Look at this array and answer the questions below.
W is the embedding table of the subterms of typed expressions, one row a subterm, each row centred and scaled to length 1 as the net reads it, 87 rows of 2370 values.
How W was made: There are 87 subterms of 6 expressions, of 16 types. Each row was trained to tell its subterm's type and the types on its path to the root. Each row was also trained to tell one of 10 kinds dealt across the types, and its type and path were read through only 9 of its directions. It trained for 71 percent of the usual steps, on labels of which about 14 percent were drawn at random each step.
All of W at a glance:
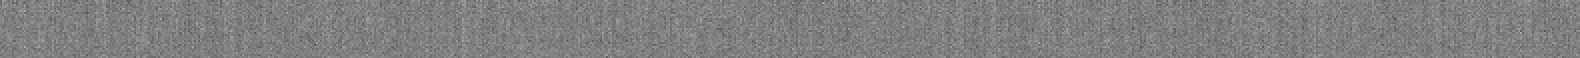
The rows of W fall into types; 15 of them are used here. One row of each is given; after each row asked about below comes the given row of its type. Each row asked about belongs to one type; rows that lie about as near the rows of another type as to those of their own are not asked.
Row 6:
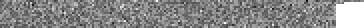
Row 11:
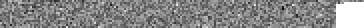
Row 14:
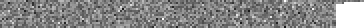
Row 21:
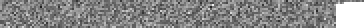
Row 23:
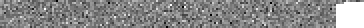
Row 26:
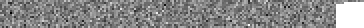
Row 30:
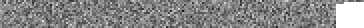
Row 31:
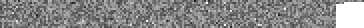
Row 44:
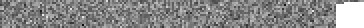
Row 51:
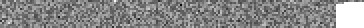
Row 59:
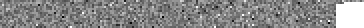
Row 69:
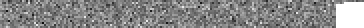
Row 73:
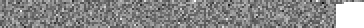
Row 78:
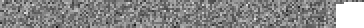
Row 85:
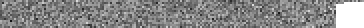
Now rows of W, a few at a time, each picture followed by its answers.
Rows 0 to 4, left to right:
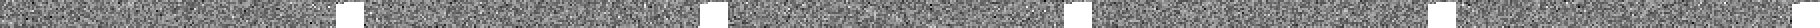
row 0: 31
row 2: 6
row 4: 30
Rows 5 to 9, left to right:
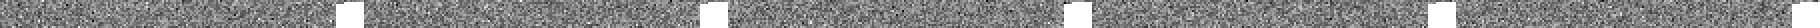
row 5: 44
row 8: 14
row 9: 30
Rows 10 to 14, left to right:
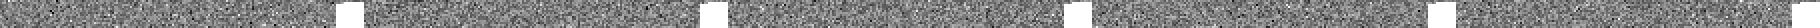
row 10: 14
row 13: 85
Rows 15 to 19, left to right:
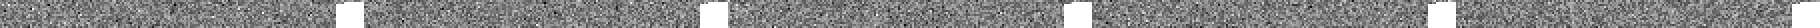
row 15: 51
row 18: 11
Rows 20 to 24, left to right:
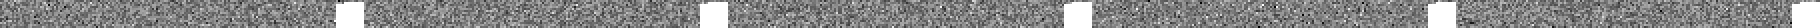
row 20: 14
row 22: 51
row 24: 21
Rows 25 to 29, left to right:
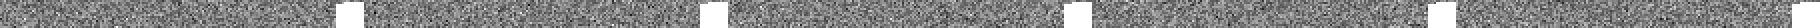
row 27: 85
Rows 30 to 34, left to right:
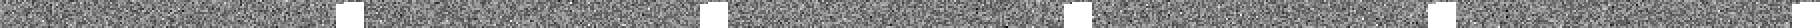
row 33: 26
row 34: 21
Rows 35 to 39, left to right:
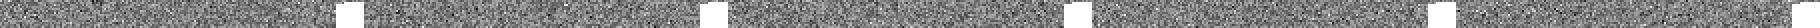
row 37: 59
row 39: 78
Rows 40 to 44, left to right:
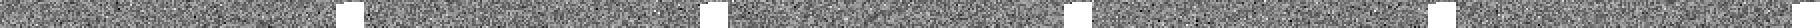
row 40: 85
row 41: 30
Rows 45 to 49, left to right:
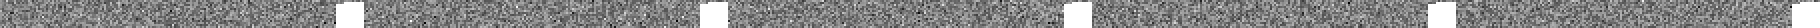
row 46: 14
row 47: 51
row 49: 6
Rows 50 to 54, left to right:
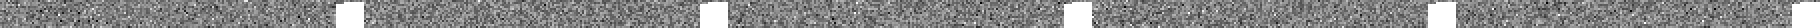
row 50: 59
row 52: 31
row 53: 59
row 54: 31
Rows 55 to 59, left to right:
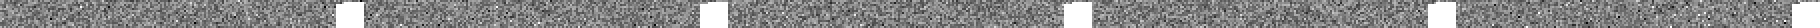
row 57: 14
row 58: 69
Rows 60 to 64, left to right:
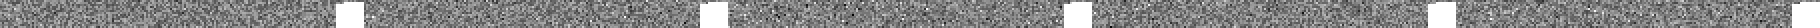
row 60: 69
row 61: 26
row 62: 69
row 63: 51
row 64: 11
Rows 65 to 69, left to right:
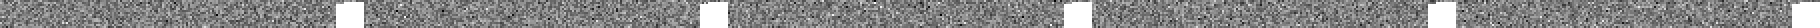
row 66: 6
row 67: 51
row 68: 59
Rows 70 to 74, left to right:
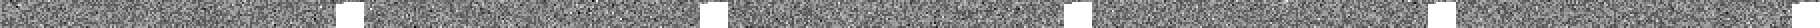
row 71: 23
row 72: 44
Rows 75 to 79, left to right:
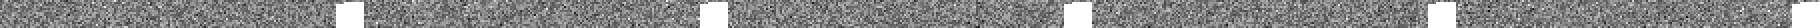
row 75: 85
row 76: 31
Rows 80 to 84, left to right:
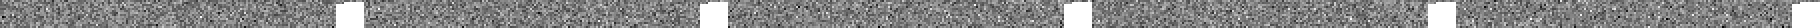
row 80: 31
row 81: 78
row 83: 6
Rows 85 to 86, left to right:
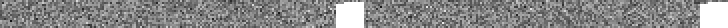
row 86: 69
